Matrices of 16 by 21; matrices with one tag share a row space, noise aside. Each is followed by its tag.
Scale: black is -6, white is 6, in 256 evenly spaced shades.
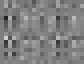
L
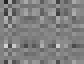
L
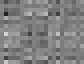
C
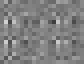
L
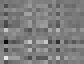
C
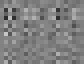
L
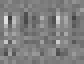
L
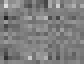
C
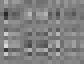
C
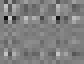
L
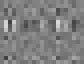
L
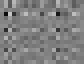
L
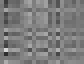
C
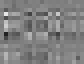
C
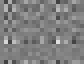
L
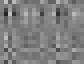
L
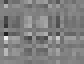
C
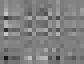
C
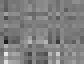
C
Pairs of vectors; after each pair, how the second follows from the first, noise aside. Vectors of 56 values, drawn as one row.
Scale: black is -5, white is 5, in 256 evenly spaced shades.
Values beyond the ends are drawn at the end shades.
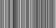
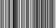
scaled up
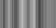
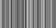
shuffled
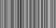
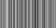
reversed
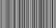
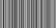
reversed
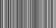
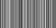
shuffled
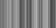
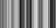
scaled up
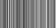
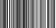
scaled up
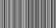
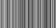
sign-scrambled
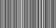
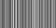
reversed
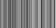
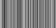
shuffled
